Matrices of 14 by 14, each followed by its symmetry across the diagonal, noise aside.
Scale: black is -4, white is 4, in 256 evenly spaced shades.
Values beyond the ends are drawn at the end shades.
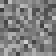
antisymmetric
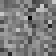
neither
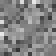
symmetric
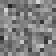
antisymmetric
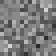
symmetric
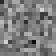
neither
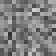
antisymmetric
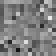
antisymmetric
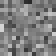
antisymmetric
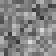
symmetric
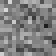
neither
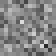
symmetric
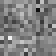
antisymmetric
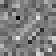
symmetric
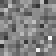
symmetric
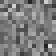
neither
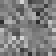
antisymmetric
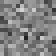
neither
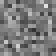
neither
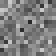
symmetric
